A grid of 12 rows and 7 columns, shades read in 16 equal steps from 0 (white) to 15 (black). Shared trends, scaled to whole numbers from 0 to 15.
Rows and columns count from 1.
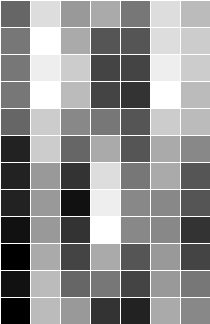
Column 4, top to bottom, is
5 10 11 11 8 5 2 1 0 5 8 12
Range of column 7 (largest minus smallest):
9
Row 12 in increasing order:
4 5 6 7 12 13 15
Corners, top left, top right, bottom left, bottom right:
9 4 15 7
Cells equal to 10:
7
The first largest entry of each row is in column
1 4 4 5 5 1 1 3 1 1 1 1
